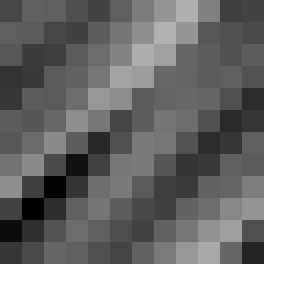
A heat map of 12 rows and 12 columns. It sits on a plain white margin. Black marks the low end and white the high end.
The bottom left is the ninth with the lowest average. The ninth with the highest average is the top middle. The grain runs diagonally up to the right.
